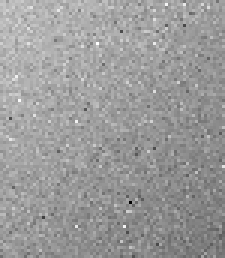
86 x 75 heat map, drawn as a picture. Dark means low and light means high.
Ninth with the highest average: top left. Odd rows or columns: none. Average level on the scale: 60%. Slope: up to the top left. Ninth with the lowest average: bottom right. Mirror symmetry: none.
